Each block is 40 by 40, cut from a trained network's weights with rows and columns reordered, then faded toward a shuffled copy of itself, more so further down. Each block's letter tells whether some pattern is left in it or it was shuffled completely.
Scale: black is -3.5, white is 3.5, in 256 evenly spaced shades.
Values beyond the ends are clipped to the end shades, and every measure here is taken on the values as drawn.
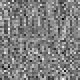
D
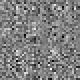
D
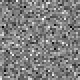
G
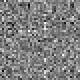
D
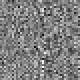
D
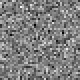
G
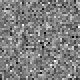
G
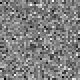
G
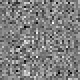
D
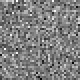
G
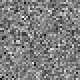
G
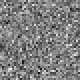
G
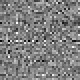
D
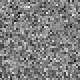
G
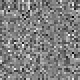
D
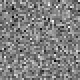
G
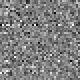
D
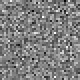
G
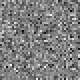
D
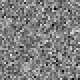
G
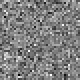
D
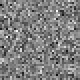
D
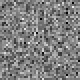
D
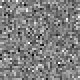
G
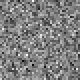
G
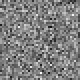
G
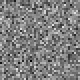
G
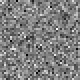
G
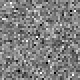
G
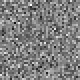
G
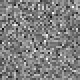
G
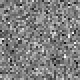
G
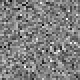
G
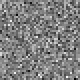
G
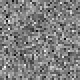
G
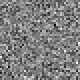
D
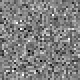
D
